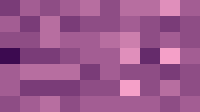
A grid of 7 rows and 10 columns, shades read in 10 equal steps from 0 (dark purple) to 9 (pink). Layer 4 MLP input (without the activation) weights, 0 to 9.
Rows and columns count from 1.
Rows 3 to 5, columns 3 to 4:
6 5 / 3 4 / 6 6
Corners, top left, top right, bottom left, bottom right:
3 5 4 5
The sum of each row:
52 41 50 44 46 45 48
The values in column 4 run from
3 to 6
